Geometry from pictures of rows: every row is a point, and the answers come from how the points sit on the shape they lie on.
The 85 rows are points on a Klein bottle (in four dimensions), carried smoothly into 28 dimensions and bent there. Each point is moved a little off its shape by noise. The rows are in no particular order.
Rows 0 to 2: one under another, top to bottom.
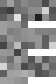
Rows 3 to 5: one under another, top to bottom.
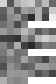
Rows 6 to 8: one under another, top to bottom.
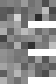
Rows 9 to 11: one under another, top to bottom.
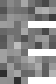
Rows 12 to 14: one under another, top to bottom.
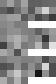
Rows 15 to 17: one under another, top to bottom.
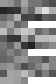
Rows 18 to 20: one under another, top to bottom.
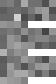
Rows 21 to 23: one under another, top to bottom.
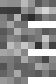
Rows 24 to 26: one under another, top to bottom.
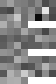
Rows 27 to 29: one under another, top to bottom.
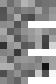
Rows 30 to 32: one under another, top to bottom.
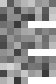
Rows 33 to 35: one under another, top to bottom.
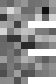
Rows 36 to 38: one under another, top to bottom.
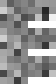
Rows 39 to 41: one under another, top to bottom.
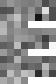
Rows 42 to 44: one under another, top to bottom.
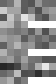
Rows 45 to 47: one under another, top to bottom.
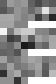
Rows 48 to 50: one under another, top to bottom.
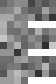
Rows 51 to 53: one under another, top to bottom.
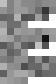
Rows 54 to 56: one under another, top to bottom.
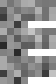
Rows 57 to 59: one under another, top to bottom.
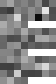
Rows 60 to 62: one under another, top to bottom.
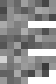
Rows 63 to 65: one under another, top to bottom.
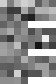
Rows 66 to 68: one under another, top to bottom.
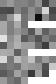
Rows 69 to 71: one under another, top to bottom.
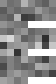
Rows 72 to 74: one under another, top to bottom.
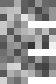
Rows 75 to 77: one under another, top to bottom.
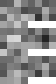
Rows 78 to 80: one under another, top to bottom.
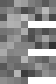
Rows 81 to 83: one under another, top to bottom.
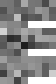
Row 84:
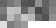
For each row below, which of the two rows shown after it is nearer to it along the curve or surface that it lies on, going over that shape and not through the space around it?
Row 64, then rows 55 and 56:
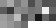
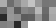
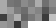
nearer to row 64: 55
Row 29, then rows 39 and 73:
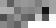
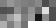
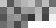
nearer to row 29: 73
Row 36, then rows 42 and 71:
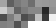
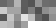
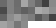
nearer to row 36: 42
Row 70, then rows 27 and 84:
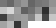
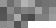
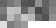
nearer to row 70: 84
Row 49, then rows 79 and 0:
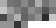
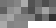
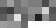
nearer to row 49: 79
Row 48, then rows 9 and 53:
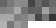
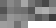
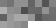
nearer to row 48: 9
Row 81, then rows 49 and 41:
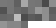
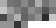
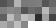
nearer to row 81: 41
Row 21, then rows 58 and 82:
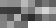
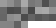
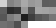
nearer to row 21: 82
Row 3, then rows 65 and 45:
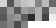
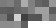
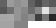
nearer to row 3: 65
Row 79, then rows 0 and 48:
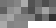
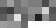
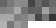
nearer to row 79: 48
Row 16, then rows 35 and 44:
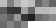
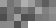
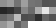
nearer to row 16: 44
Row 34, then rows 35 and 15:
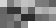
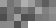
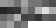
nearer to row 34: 15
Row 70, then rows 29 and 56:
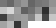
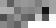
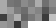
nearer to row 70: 29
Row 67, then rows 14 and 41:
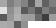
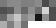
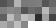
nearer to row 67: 41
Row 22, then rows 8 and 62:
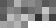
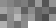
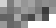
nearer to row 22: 8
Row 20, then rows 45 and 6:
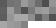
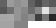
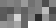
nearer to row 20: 6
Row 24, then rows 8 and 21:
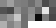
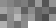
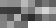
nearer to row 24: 21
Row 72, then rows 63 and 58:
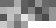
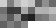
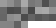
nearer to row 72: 58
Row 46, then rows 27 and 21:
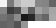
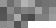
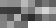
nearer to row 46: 21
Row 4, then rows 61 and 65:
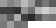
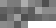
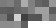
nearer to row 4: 65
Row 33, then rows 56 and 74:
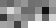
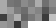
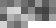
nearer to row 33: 74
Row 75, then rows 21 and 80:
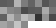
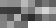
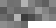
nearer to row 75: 80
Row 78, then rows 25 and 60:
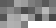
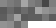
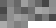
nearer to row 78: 60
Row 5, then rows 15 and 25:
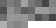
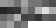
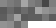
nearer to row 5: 25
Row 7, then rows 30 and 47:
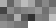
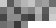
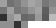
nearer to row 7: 47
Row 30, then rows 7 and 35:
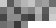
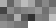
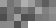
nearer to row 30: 35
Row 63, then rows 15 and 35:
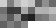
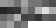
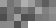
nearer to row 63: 15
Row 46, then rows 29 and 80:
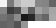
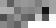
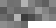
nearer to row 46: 80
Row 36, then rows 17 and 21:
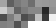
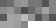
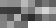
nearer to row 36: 17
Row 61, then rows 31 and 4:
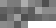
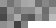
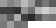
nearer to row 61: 31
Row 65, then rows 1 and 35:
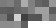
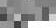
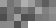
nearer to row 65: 35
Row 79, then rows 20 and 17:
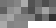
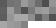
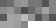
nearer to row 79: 20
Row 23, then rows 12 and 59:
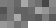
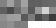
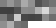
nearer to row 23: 12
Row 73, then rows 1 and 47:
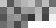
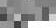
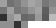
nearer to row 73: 47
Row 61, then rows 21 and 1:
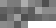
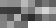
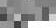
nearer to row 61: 1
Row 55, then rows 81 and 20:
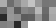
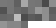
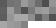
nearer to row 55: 81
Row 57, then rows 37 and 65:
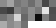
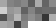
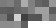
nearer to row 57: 65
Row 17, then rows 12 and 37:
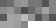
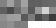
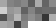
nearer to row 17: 37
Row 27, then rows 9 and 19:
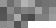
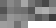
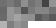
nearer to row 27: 9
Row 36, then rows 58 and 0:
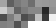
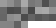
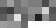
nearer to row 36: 58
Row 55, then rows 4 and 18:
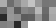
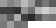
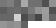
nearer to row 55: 18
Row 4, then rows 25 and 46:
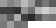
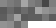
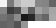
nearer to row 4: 46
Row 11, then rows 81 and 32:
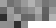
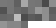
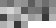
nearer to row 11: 81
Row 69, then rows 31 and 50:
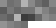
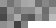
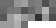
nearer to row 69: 31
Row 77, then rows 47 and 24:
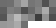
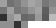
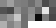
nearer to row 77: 24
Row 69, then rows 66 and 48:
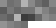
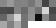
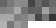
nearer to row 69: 66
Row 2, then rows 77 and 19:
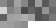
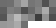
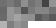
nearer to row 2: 19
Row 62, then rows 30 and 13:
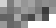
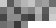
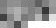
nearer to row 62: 13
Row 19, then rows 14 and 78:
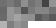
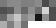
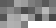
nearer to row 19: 78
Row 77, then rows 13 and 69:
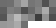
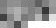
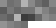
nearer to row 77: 69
